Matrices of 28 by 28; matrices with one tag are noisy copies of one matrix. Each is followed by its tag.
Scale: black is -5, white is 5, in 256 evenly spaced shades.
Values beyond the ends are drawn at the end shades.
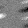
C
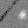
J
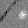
J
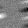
C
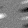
C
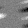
C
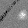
J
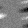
C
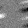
C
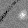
J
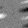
C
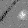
J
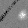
J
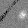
J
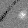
J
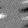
C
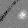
J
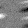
C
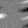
C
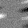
C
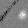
J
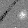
J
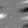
C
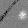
J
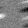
C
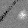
J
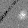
J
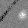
J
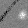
J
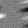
C
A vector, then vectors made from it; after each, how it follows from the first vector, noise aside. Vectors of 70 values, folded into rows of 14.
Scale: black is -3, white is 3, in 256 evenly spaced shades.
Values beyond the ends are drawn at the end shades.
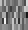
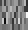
negated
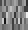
negated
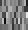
negated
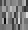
negated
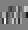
partly zeroed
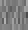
shrunk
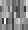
sign-scrambled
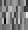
negated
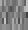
shrunk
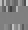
partly zeroed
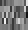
sign-scrambled
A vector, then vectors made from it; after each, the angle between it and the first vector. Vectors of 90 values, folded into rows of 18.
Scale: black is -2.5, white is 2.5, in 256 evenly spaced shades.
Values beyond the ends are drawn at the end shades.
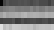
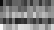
nearly parallel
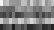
nearly opposite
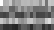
nearly opposite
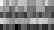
nearly opposite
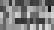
partly aligned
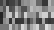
partly aligned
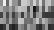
partly opposed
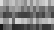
nearly opposite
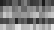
nearly parallel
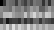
nearly parallel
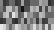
partly aligned
